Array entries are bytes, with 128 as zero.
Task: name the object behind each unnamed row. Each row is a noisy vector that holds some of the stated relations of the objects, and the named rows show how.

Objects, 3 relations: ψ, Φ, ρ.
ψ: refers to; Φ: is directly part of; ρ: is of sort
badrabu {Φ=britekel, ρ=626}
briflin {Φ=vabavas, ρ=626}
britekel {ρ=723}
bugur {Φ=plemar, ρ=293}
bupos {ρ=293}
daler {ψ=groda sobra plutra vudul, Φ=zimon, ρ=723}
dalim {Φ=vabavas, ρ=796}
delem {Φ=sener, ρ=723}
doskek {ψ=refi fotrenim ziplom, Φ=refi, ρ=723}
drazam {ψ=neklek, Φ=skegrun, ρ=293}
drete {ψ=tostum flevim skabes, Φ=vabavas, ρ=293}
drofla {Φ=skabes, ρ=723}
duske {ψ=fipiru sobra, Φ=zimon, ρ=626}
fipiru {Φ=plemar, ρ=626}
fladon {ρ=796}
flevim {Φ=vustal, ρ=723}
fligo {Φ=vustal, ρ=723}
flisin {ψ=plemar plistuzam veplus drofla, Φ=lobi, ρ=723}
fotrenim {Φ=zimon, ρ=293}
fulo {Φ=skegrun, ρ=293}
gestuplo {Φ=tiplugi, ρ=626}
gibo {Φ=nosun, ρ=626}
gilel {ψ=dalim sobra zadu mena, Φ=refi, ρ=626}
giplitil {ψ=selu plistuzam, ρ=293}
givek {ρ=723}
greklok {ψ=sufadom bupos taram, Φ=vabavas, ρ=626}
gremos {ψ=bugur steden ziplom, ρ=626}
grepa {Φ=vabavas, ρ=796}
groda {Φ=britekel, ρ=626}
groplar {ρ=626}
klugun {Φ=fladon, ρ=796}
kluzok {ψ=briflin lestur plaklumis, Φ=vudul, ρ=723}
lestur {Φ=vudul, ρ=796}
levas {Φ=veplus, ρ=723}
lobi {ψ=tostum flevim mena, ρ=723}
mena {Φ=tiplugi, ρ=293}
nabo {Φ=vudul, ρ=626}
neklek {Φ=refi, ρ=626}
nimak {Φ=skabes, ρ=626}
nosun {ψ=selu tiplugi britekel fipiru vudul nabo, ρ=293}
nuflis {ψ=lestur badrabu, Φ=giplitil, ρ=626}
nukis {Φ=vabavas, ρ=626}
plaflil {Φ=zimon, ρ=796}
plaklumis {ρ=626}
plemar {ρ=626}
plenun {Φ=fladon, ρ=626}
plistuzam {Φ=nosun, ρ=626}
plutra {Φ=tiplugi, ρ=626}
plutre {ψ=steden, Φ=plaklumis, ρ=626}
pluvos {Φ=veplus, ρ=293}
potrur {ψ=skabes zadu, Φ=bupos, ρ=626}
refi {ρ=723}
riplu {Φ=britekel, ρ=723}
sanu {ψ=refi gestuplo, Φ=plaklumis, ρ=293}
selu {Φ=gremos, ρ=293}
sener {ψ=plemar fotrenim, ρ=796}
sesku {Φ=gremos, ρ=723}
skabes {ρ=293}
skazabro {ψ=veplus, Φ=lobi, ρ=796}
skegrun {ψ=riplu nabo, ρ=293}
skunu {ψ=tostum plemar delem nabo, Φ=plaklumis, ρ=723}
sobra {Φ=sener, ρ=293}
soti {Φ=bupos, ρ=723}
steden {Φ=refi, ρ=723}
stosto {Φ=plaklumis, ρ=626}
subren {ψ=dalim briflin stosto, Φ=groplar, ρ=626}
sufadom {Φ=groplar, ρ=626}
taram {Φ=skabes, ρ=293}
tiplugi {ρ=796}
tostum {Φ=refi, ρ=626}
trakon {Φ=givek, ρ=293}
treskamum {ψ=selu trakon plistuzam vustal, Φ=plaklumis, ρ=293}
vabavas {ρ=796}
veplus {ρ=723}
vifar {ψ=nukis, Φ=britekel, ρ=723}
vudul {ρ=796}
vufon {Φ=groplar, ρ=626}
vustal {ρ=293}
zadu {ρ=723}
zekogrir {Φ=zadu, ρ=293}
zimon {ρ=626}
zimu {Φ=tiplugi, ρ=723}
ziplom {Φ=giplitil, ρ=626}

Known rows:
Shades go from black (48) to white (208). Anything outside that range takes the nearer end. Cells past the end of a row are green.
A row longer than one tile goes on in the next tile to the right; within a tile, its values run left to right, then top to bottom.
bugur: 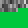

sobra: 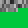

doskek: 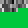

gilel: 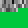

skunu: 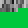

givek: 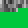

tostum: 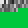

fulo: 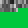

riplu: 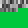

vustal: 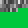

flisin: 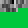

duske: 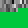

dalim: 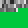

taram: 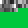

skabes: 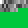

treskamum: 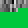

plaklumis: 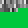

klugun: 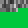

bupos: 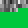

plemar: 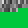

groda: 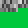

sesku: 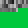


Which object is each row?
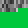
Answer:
sener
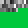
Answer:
briflin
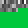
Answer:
nabo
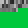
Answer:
delem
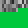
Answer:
plutra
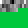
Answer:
drete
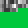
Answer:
sufadom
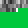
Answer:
vabavas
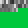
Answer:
flevim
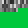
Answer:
plistuzam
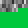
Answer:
potrur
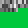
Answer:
badrabu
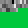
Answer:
subren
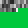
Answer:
grepa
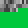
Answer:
zimon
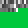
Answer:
lestur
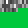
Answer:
neklek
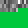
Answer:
vudul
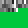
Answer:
kluzok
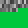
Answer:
fipiru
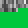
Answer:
plutre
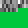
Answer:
britekel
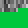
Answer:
gremos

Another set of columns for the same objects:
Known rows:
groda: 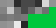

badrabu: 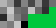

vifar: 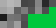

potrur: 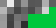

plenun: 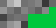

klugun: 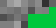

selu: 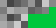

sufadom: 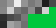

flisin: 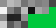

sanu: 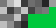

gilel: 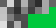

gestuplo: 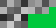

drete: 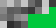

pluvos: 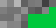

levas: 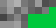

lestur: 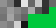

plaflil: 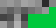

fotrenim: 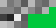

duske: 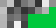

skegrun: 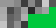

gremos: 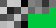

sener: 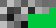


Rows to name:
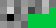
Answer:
delem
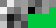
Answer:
skunu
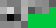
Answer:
drofla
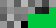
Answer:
plaklumis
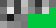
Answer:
tostum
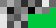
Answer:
nosun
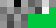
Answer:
mena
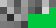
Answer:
skabes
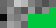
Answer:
nukis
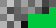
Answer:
nuflis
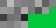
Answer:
zimu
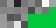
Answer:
tiplugi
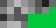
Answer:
neklek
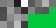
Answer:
dalim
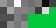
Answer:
taram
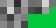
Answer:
zadu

